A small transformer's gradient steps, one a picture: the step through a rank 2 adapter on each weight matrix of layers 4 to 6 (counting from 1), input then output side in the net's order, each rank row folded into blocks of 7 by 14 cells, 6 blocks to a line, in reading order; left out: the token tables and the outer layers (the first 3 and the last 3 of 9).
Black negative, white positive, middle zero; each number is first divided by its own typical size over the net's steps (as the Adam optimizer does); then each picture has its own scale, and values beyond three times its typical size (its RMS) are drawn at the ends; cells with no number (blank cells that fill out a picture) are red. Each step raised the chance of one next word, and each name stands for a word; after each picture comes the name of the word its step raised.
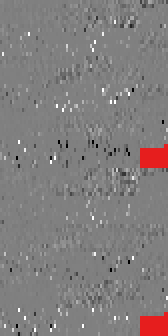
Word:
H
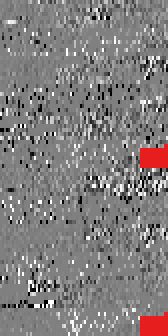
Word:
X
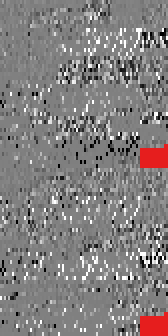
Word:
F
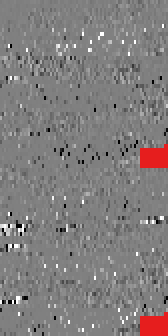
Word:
F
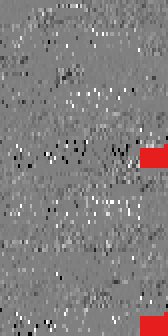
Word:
H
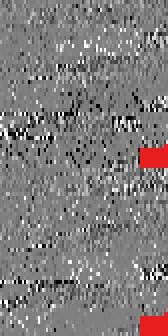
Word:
F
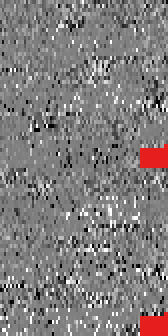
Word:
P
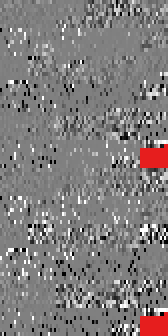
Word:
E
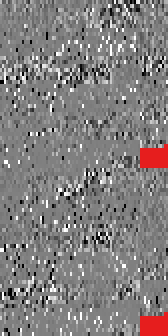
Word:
X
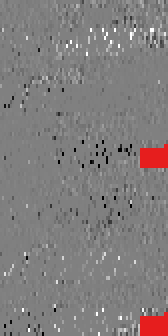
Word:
F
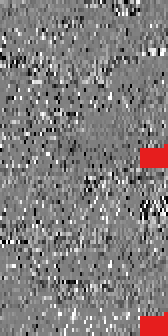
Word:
P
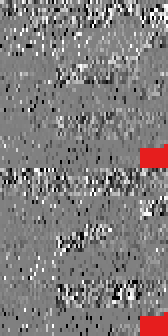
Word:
E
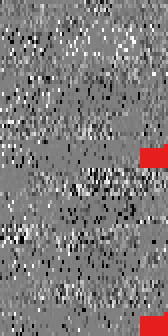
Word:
E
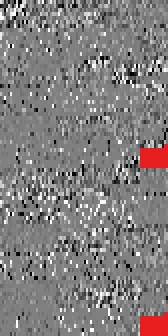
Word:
P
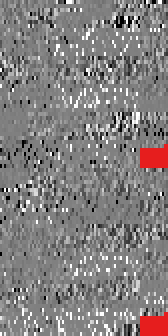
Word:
X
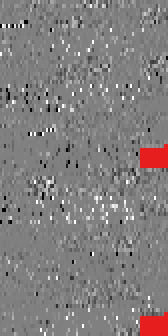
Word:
H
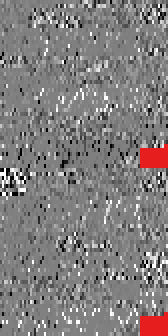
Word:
P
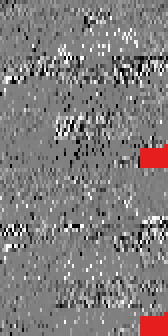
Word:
F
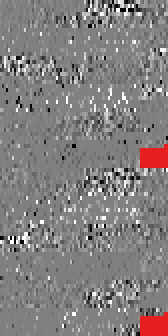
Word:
H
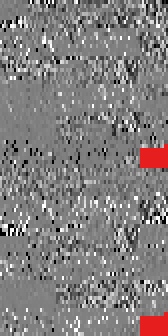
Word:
P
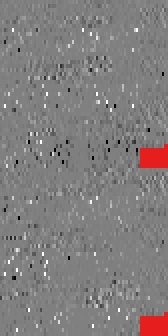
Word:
H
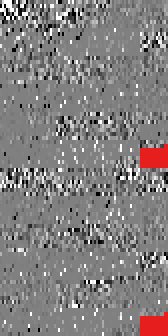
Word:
X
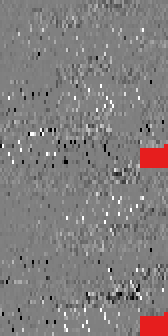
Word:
H
